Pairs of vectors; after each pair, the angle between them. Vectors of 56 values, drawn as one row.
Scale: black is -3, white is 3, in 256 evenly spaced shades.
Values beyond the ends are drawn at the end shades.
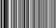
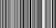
orthogonal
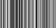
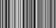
nearly opposite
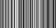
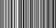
nearly parallel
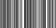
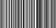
partly opposed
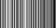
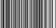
partly opposed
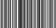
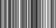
orthogonal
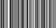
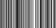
orthogonal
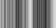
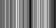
nearly opposite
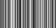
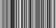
nearly opposite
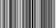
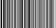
orthogonal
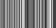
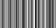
partly opposed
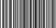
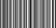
partly aligned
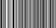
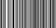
nearly parallel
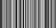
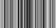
partly opposed
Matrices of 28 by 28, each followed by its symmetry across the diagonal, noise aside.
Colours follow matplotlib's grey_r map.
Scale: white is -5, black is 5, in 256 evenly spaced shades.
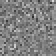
neither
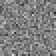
antisymmetric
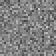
neither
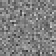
antisymmetric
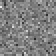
neither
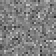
antisymmetric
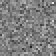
neither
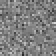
antisymmetric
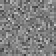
antisymmetric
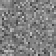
neither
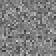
neither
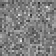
neither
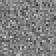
antisymmetric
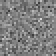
antisymmetric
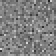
antisymmetric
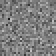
neither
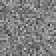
antisymmetric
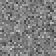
neither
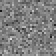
neither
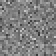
antisymmetric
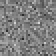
antisymmetric
